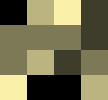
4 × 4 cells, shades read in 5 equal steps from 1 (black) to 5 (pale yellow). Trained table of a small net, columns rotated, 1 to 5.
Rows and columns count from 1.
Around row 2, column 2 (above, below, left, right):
4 4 3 3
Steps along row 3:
up down up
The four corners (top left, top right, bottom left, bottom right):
1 2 5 4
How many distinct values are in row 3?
3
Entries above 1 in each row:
3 4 4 2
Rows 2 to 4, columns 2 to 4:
3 3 2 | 4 2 3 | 1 1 4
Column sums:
12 12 11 11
